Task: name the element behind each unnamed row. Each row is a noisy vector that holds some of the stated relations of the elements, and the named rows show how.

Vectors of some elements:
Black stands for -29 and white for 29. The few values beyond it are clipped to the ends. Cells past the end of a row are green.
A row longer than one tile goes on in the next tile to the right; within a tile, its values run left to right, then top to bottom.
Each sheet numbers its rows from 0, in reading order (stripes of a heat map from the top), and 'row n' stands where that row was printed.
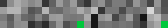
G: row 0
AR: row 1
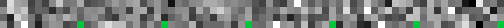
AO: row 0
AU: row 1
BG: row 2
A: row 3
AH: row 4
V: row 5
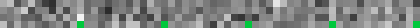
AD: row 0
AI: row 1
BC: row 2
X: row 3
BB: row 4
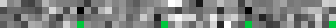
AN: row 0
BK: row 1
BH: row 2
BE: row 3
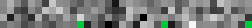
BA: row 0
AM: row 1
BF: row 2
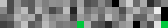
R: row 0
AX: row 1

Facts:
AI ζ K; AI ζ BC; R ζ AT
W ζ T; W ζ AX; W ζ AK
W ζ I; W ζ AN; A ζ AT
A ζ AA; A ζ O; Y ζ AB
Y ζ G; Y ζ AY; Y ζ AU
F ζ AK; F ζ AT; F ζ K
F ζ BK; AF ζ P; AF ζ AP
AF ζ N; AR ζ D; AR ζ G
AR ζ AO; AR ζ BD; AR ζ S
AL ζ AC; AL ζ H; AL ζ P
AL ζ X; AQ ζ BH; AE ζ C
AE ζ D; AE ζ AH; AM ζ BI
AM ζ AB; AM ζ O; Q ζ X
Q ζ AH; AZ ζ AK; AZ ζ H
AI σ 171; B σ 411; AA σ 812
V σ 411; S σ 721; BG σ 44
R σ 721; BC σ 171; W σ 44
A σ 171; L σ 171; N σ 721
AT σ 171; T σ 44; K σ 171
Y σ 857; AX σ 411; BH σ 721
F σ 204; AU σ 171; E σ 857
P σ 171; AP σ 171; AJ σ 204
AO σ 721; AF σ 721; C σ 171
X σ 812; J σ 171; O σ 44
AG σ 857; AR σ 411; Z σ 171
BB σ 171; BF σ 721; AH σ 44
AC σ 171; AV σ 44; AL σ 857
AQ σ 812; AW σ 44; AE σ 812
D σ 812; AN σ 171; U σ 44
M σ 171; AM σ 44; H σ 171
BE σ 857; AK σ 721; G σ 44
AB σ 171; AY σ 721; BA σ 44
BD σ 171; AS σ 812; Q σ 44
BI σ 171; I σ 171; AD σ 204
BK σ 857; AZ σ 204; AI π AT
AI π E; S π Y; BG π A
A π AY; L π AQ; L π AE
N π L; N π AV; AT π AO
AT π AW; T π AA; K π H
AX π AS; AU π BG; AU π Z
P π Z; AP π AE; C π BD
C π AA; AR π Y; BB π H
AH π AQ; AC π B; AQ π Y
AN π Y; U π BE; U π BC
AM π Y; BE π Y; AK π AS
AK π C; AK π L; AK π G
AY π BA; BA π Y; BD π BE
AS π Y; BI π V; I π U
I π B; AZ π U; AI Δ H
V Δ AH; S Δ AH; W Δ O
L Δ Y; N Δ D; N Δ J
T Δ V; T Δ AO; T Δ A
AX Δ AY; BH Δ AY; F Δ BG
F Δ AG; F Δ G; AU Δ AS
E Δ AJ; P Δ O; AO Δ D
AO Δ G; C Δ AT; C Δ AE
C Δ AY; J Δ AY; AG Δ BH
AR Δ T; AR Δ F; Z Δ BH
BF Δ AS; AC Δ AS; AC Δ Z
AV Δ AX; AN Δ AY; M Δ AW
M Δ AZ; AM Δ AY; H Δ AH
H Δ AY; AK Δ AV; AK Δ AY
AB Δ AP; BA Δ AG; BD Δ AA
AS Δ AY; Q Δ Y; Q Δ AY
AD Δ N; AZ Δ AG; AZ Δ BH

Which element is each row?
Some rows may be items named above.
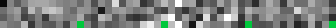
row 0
BG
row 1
AQ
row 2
AG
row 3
AV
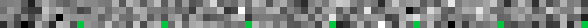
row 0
AM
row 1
I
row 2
C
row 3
AD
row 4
S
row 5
U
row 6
AV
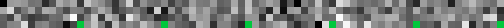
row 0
T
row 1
J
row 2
AL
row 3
F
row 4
Z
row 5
AK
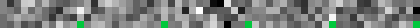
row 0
AE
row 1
AA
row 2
V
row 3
AD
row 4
AN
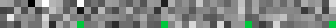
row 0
AY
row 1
W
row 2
BD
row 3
AF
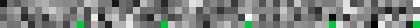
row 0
BG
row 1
H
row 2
D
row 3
L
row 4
N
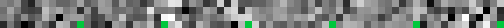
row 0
AM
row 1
Y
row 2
AZ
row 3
B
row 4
AA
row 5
AS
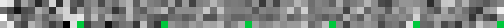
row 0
AZ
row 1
Q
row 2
AT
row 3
AT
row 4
AJ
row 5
AE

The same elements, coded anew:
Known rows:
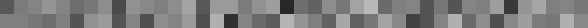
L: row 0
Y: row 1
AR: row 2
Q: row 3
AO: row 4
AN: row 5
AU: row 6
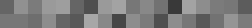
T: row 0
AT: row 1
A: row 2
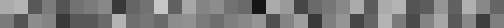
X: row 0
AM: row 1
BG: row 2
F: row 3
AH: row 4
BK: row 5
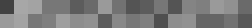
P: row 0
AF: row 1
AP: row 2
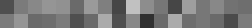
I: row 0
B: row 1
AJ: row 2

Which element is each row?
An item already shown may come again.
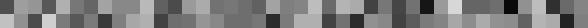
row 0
AI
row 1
S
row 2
BA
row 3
S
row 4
AE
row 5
Z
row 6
AZ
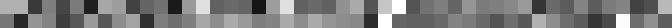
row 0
AE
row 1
F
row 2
Z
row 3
Z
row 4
V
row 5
AV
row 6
Q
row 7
BH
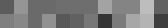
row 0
W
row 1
S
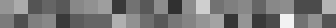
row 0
AQ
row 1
Q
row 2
AG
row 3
BH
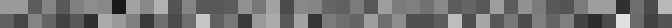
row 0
AA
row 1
AX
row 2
AK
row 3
AL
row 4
C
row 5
AY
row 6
R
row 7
AS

